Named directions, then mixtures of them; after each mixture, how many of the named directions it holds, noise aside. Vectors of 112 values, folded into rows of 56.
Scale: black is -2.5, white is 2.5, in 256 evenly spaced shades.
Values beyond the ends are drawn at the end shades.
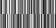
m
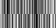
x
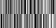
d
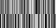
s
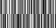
one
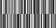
three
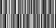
one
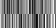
two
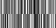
three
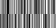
three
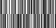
one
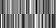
two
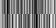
one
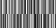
two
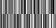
three
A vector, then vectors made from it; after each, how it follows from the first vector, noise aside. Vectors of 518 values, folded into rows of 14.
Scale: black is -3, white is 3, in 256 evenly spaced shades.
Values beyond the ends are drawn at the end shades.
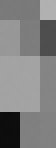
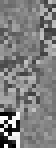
sign-scrambled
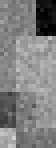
reversed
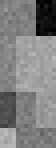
reversed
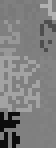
partly zeroed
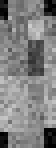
wrapped around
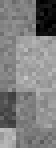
reversed
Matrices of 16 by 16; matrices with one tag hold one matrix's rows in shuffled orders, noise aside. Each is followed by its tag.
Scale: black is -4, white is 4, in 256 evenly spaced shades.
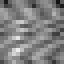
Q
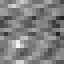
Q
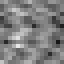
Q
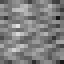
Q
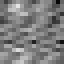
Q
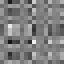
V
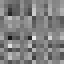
V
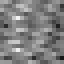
Q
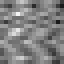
Q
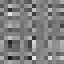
V
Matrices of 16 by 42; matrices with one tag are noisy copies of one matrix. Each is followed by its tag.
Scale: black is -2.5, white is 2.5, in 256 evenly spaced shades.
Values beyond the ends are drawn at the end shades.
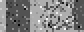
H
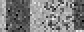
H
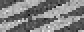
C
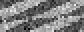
C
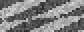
C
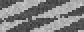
C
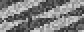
C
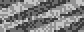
C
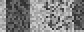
H
